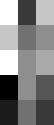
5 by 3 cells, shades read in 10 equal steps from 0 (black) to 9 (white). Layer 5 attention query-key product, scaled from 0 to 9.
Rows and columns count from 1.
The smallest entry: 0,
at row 4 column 1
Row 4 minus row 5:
-1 1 1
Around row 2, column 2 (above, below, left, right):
2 5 7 5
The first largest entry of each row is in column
1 1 1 2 2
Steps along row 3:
down up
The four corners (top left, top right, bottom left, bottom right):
9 7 1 2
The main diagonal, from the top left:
9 4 6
